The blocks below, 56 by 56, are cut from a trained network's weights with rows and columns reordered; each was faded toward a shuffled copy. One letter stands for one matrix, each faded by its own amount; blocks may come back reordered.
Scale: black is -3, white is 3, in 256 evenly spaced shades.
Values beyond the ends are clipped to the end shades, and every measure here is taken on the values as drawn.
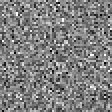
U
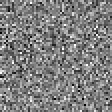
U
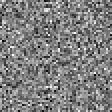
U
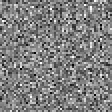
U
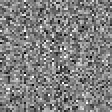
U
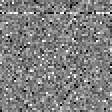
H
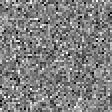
H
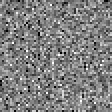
H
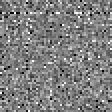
H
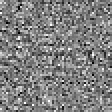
U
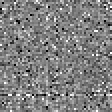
H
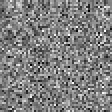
U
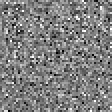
H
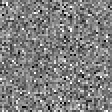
H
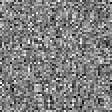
U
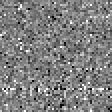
H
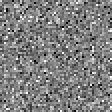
H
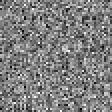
U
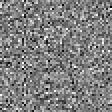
U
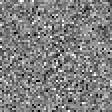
H
